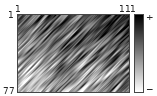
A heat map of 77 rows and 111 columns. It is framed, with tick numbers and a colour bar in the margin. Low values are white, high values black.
Streaks slant up to the right. The bottom left is the ninth with the lowest average. There is an overall slope up to the top right. The top right is the ninth with the highest average.
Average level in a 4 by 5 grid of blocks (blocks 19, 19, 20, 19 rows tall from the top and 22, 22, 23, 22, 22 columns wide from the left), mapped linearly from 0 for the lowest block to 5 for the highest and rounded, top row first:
34345
23434
12323
01113
